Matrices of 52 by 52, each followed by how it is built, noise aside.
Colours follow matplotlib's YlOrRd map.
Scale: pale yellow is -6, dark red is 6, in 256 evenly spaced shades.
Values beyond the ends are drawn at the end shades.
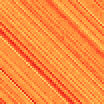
Toeplitz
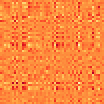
low rank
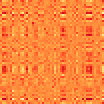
low rank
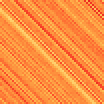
Toeplitz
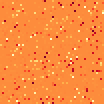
sparse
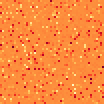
sparse
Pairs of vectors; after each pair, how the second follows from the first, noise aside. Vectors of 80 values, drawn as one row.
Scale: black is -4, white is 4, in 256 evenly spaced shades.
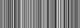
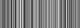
reversed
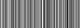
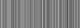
shrunk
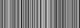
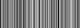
reversed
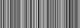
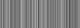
shrunk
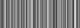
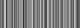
reversed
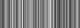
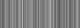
shrunk
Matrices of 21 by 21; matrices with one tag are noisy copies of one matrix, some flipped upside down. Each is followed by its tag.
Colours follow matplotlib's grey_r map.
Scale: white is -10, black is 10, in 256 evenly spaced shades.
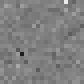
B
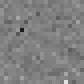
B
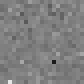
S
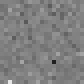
S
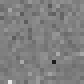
S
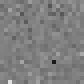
S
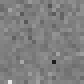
S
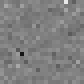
B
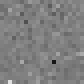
S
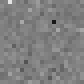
S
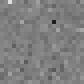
S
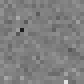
B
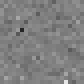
B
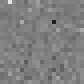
S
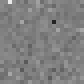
S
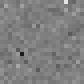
B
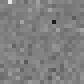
S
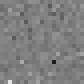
S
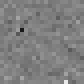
B
